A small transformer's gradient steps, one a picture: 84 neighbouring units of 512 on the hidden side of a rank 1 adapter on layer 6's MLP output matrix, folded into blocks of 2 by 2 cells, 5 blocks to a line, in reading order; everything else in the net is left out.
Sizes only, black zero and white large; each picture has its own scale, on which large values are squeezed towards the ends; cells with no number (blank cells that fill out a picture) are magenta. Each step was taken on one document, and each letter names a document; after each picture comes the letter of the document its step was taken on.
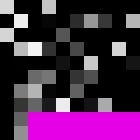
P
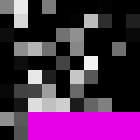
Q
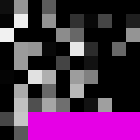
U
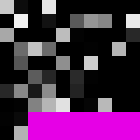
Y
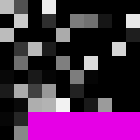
Y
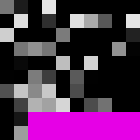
Y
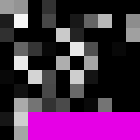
U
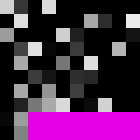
Q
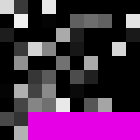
P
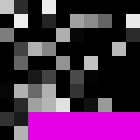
Y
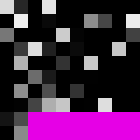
Q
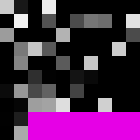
Y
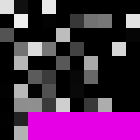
P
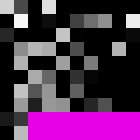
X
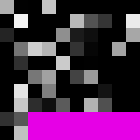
X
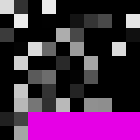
X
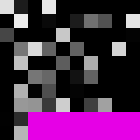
P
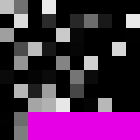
U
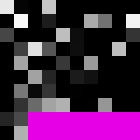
Q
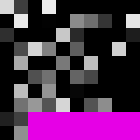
X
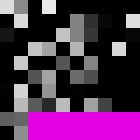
X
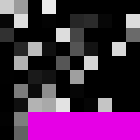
U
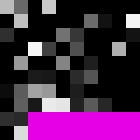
Q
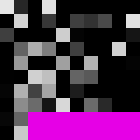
P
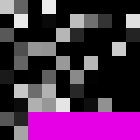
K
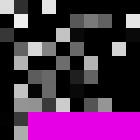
X
